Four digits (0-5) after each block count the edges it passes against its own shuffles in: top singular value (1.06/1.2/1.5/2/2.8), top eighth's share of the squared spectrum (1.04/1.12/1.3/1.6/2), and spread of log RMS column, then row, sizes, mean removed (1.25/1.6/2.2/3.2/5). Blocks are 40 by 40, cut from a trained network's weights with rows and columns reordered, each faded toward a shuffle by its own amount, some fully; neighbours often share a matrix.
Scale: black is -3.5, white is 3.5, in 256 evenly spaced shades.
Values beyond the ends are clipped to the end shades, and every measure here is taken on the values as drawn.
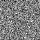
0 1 0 0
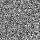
2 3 0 1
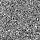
0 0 0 0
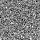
0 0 0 0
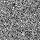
0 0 0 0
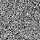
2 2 0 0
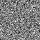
0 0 0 0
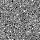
0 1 0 0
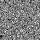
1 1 0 0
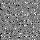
2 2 0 1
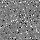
1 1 0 1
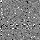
2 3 1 2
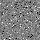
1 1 0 0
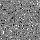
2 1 0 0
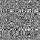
4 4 1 2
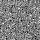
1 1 0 0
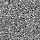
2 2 0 0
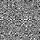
3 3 0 2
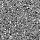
1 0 0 0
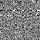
3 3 0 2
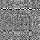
4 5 0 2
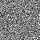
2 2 0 0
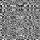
4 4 2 3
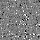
2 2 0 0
